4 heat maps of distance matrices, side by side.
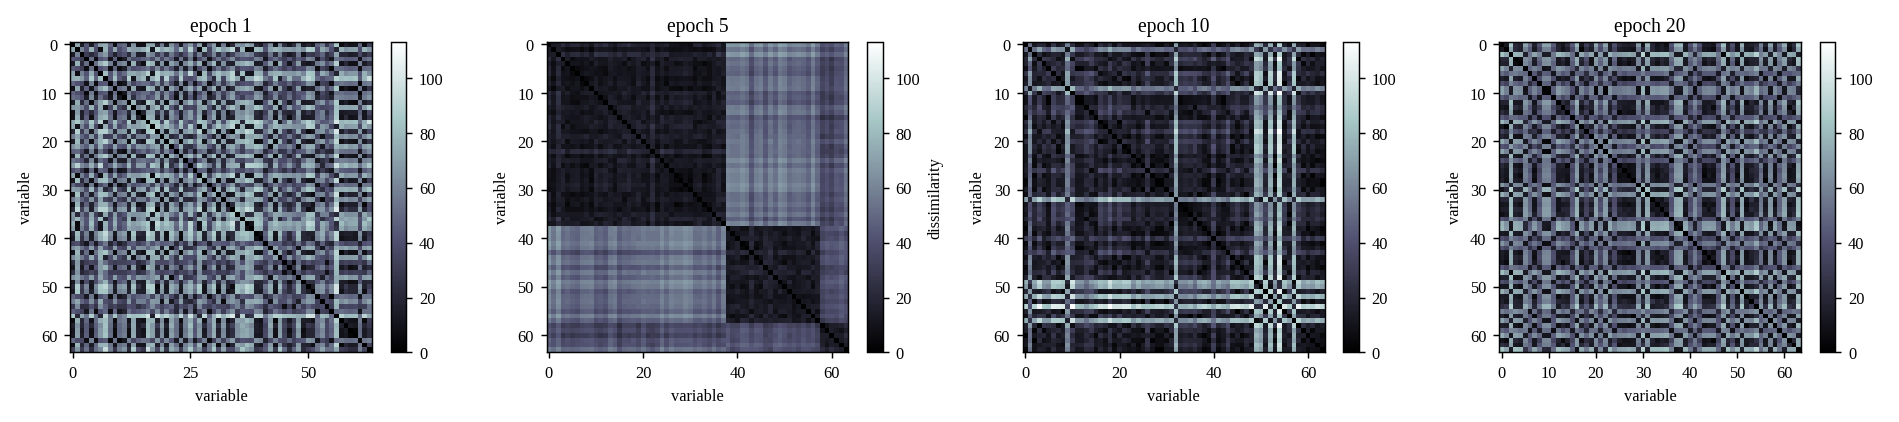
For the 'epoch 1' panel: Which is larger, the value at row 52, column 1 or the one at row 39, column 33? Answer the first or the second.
the first
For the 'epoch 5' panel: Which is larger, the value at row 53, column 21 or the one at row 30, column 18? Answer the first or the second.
the first
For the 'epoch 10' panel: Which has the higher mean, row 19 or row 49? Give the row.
49
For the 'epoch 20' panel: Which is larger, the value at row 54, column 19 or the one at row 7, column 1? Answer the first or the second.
the first
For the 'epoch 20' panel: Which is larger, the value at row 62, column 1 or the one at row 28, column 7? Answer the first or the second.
the first
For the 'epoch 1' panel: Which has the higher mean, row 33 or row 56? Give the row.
56
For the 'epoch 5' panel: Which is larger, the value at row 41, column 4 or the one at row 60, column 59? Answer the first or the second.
the first
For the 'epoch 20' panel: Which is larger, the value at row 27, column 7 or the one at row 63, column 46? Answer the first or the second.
the second
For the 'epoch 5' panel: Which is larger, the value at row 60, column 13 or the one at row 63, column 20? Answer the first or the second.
the second
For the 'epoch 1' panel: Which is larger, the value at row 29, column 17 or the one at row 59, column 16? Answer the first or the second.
the second
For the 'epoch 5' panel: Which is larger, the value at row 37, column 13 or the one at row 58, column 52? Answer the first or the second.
the second
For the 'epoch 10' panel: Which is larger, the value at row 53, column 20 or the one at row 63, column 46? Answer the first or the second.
the first
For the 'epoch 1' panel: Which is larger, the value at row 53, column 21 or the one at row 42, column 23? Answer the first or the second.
the second
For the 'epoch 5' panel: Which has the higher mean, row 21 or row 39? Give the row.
39
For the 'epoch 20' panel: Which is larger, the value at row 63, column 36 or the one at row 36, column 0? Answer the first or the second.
the first
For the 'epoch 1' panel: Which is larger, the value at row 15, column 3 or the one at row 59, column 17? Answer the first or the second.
the second
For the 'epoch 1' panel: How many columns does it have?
64
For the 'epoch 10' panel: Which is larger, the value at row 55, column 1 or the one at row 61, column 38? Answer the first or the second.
the first
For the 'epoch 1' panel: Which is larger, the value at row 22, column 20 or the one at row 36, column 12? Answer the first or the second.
the second
